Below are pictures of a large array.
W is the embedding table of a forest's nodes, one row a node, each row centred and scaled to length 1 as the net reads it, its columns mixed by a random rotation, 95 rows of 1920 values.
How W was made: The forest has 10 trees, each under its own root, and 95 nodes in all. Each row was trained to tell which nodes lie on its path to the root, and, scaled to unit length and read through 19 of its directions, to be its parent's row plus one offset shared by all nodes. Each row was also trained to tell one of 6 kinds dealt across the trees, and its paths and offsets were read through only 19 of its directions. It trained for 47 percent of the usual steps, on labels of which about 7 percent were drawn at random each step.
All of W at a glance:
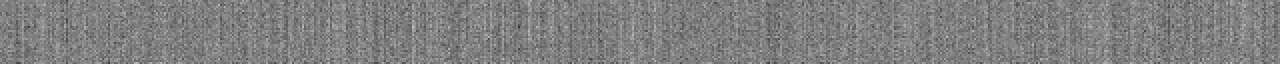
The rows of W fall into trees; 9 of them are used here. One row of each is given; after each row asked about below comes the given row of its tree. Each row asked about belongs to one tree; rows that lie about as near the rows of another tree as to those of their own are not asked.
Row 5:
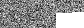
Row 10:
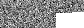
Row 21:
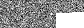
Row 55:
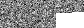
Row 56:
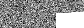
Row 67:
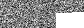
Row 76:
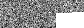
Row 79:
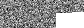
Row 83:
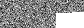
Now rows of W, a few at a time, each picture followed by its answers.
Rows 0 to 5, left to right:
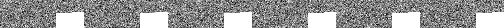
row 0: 79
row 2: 5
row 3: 83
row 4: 5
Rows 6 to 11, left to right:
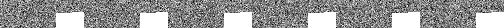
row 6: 79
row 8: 83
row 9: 83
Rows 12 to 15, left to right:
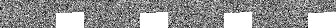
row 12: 67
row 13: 83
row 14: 56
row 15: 5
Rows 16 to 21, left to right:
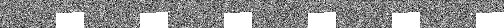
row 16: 83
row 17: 79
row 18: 21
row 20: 21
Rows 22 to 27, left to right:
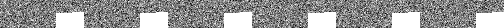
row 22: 10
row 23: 55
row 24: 79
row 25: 67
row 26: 83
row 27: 10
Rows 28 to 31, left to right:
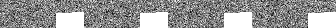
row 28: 5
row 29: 79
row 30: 79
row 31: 76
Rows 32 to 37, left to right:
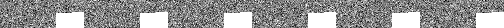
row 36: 79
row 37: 83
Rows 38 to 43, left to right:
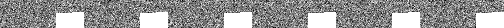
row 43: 76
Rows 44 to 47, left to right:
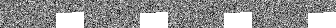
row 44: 56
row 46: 83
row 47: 79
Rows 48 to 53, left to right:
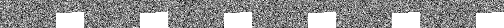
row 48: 55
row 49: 56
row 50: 76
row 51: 79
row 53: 76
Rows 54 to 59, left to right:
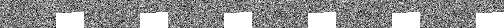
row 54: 5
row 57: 79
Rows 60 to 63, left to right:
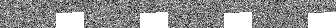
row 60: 10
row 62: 76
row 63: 83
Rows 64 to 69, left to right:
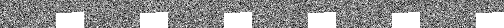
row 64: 56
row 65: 76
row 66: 10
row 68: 10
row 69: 21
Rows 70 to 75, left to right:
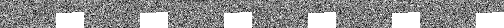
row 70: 83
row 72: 21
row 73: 83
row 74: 83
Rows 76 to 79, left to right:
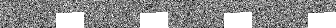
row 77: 79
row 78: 76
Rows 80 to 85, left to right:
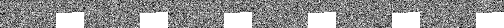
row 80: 21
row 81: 56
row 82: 21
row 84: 56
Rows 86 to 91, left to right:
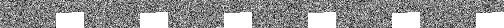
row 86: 76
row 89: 55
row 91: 79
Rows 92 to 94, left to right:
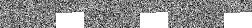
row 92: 56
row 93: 76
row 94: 76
